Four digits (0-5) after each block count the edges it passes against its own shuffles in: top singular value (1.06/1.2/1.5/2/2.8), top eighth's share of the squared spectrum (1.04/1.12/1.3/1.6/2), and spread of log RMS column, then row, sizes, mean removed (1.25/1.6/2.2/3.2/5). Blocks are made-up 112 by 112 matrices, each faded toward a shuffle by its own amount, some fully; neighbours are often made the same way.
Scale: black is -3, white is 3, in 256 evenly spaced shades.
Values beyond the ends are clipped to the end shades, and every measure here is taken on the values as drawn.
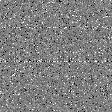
3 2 0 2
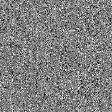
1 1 3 0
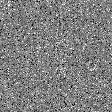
0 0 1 0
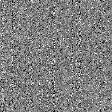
1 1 3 0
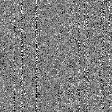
2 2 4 0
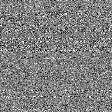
1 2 0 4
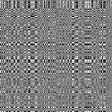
5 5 4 4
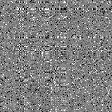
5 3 2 2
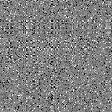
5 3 2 2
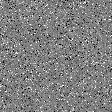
0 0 0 0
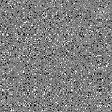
4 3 2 2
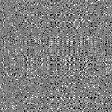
5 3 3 3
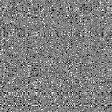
5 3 2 2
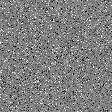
1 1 0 0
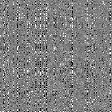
4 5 4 2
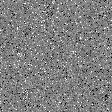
2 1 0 0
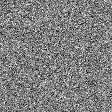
0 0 0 0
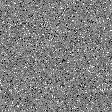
1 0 0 0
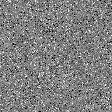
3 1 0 0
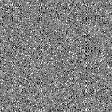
4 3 2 1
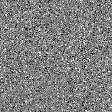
3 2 1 0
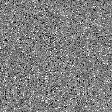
3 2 1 1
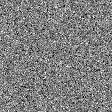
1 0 0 0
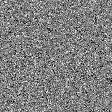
1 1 0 0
